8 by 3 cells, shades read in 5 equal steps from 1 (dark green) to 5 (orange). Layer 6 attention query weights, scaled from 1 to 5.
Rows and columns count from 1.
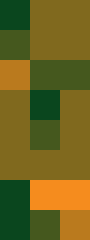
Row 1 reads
1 3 3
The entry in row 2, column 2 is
3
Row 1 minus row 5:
-2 1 0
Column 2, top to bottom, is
3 3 2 1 2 3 5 2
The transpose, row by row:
1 2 4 3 3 3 1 1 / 3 3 2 1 2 3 5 2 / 3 3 2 3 3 3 5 4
